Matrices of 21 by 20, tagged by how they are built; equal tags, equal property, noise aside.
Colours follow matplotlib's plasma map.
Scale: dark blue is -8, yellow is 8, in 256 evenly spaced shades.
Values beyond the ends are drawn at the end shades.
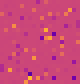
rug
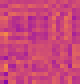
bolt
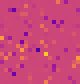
rug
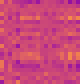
bolt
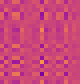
bolt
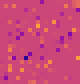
rug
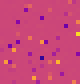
rug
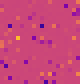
rug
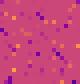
rug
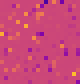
rug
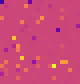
rug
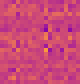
bolt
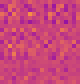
bolt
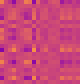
bolt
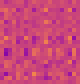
bolt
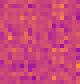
bolt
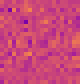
bolt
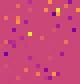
rug
